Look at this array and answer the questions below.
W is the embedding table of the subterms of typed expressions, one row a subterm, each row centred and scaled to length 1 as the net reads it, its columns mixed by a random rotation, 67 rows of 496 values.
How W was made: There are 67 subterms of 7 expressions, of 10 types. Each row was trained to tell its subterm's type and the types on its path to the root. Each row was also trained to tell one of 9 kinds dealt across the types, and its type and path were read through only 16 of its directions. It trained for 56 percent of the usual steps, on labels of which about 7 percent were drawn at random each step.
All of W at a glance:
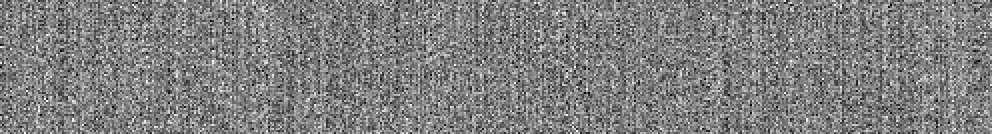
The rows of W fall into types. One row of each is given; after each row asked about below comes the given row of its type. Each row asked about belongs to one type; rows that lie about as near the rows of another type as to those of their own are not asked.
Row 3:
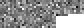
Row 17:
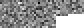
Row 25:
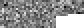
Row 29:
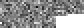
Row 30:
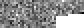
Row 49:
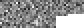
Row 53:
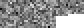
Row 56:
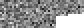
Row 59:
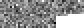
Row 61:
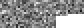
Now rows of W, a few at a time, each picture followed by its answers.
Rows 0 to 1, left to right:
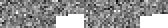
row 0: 56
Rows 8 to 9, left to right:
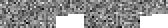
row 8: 3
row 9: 17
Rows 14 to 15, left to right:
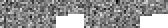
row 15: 49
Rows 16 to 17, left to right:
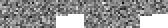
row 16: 61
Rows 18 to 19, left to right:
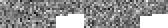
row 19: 49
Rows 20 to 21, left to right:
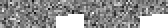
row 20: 29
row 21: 17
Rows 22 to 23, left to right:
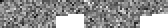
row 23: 56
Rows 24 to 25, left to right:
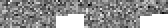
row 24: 61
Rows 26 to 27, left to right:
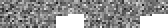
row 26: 17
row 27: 3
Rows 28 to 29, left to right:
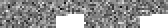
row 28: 25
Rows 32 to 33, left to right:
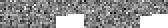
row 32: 30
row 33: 25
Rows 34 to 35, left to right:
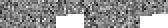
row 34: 59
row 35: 17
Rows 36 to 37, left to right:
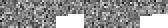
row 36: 53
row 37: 49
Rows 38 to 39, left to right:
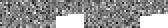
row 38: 53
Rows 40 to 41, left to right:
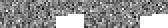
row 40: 30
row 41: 30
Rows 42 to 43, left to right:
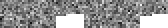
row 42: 30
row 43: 3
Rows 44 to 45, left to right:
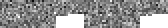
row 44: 3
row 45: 30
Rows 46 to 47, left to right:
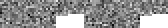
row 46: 59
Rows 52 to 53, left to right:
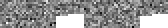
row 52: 56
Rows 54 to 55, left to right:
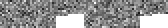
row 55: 61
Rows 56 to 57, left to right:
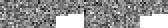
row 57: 53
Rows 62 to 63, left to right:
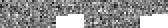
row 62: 59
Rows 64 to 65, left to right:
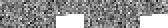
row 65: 3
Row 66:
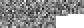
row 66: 59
